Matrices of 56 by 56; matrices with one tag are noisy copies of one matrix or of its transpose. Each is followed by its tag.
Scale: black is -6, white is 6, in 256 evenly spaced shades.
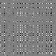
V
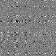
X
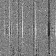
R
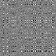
V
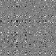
X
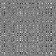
V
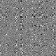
X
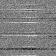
R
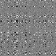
X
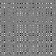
V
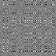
V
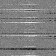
R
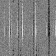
R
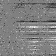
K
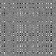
V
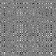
V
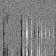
K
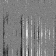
K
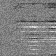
K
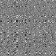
X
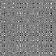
V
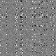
X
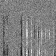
K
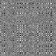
V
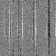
R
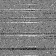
R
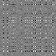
V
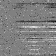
K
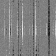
R
